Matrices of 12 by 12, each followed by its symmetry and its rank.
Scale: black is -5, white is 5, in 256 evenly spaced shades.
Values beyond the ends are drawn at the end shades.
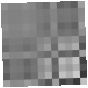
symmetric, rank one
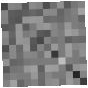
symmetric, full rank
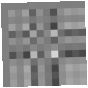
symmetric, rank one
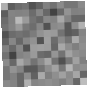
symmetric, full rank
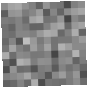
neither, full rank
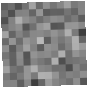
symmetric, full rank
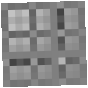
symmetric, rank one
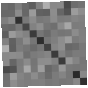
symmetric, full rank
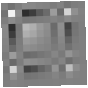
symmetric, rank one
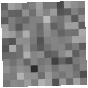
neither, full rank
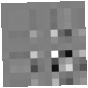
symmetric, rank one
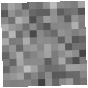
neither, full rank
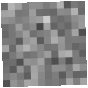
neither, full rank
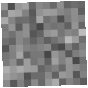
neither, full rank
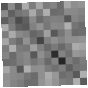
symmetric, full rank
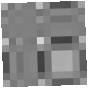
symmetric, rank one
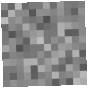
symmetric, full rank
